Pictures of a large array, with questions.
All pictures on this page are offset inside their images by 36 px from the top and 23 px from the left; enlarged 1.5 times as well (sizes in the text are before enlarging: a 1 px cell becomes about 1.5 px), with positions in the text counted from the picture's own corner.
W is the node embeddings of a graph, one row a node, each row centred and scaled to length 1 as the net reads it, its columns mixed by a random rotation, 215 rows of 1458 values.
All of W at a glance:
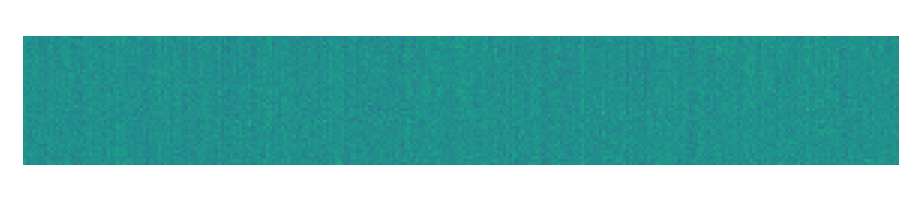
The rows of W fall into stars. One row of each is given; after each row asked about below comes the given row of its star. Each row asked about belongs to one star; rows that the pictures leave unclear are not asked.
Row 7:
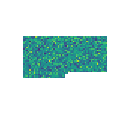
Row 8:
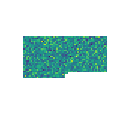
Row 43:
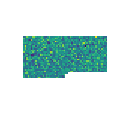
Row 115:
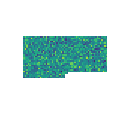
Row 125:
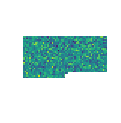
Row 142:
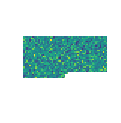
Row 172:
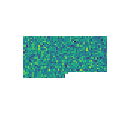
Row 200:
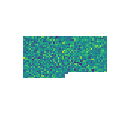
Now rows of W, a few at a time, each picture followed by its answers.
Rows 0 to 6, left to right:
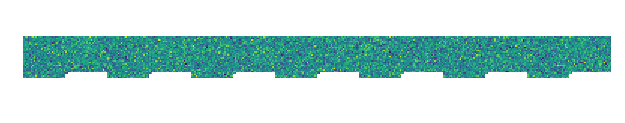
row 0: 200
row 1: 200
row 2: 43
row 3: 200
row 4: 172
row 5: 7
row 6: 200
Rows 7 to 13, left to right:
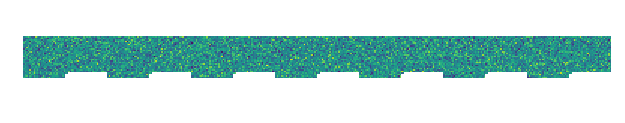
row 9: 172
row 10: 7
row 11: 43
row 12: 142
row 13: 115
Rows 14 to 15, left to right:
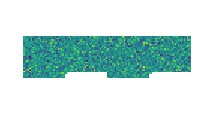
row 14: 142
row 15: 172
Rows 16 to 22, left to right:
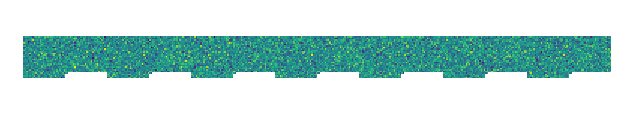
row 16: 7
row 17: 43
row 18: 43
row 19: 43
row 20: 7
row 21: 43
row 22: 125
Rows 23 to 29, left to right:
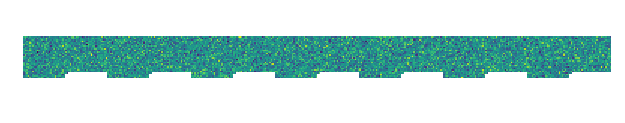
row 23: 125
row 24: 7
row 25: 7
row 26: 142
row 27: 8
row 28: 115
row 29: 43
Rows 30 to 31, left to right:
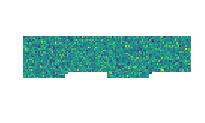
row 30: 43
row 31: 125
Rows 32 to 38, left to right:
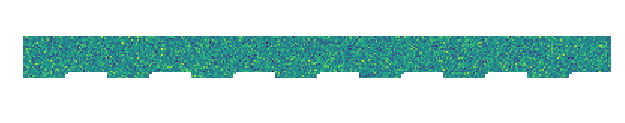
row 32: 125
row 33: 7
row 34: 172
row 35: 115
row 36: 142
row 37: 8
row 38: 200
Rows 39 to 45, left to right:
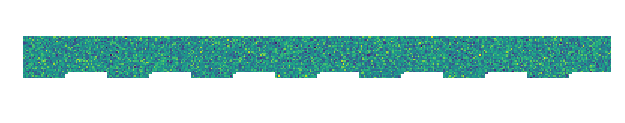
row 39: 172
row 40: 115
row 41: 8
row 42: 172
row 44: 200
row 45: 115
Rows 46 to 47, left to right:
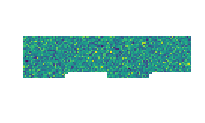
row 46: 8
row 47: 43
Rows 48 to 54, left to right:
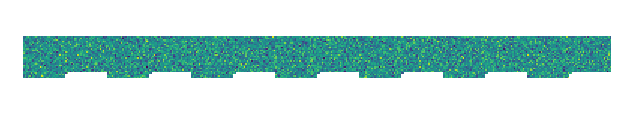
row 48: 200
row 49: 125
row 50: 115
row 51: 200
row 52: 200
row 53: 7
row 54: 142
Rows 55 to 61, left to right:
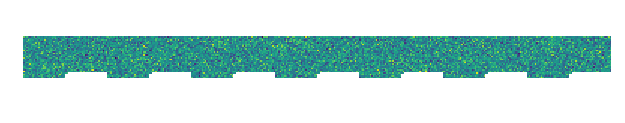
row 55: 172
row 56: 125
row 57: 8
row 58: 8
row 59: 115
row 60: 115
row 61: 8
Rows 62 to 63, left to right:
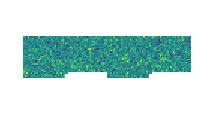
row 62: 115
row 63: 115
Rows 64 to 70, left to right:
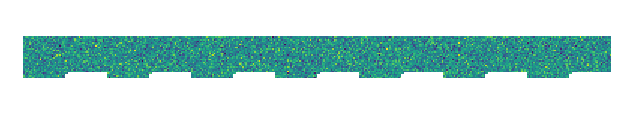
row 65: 172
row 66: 172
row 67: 43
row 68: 142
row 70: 172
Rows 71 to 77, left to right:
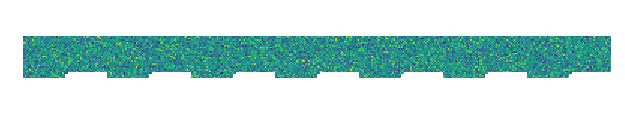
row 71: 7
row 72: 125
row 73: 43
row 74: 115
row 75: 43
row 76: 172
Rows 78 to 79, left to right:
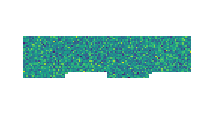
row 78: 172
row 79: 125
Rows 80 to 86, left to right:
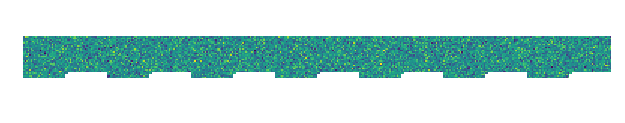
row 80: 7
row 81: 142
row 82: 142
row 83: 200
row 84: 172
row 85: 43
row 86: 8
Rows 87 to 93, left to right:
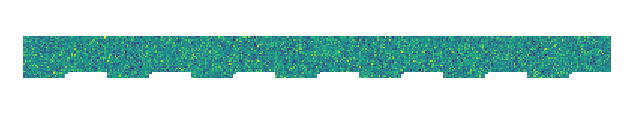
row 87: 142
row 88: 200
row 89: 172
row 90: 200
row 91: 200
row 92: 125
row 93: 7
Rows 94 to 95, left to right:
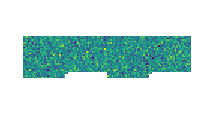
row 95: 43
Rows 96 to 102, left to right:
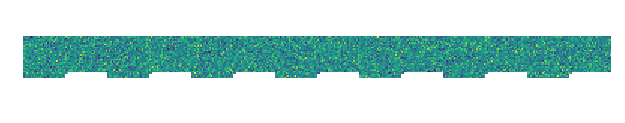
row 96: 115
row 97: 7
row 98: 125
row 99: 200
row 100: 200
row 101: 8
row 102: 172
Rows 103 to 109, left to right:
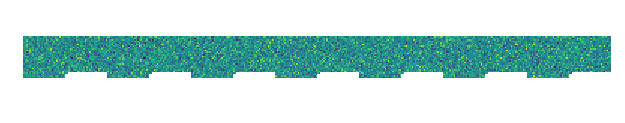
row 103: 115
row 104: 115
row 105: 200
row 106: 7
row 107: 115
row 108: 7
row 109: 200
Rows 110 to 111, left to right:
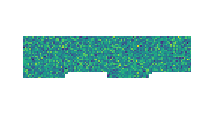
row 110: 125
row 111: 142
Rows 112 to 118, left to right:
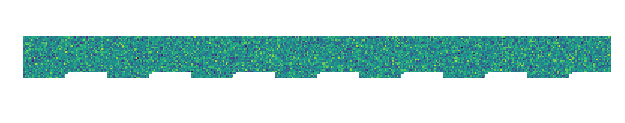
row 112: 125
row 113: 172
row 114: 43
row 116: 115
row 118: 142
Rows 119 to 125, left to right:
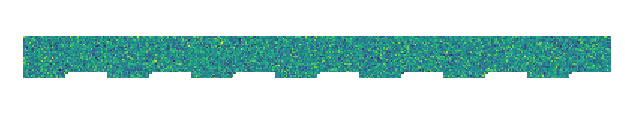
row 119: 125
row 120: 7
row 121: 43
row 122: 7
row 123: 200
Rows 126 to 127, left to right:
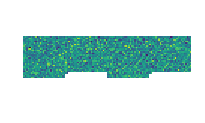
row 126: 200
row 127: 125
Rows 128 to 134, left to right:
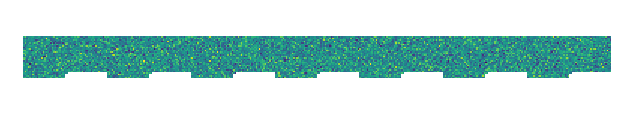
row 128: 125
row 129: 142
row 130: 200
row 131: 125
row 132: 172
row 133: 8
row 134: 200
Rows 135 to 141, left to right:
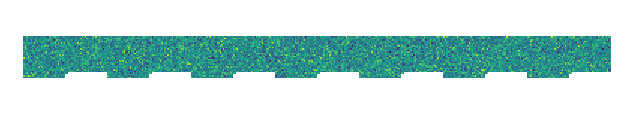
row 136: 43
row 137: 172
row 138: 142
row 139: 172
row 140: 142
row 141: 115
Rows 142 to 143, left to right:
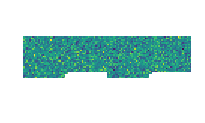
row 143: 142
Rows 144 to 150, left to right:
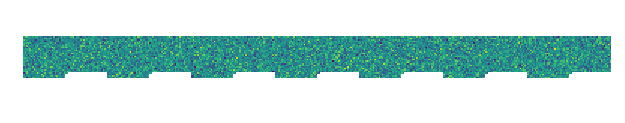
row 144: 125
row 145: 8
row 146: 142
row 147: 200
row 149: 200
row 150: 142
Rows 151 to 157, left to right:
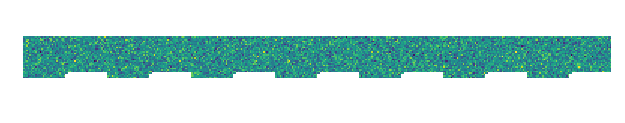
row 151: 115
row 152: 43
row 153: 43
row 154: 43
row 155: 172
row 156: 43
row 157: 115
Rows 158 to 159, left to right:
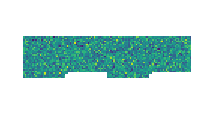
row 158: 142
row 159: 7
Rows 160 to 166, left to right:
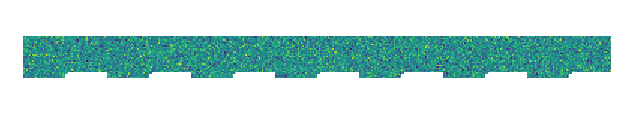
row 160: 142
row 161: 200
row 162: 115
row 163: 142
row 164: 200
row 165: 8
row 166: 115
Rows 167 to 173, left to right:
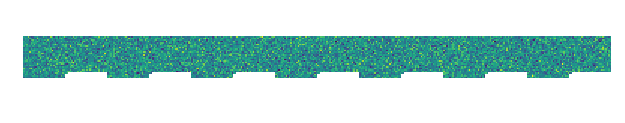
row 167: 115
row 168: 125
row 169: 142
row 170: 8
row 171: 125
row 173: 43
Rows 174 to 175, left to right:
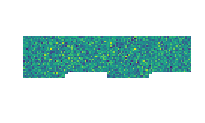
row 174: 142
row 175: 142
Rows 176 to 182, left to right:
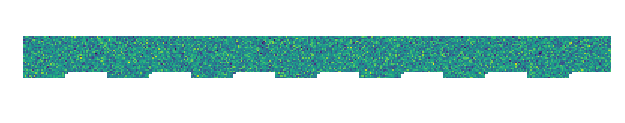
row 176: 7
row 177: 142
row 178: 200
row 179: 43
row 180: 7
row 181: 7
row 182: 125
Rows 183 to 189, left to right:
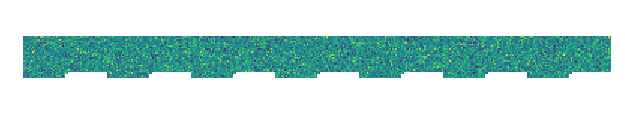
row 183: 8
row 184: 125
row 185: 142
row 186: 7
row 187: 43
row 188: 200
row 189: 125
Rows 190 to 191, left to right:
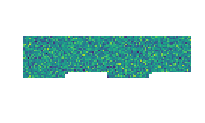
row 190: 200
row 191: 115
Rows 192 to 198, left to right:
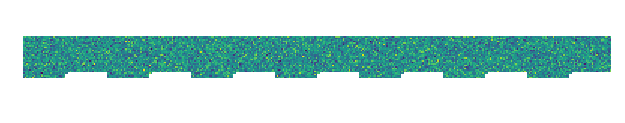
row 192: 125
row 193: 8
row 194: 8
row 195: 8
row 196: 200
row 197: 7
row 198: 200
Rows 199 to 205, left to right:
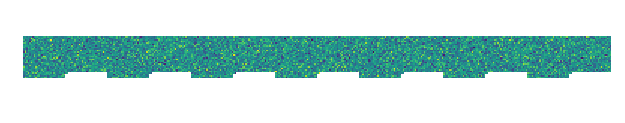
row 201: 200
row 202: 172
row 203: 125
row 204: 43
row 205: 43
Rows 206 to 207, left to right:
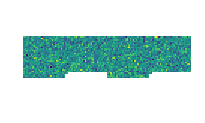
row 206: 115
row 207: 125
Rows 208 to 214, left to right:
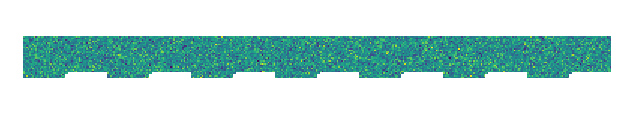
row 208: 172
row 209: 142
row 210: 200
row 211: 7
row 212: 43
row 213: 115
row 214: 43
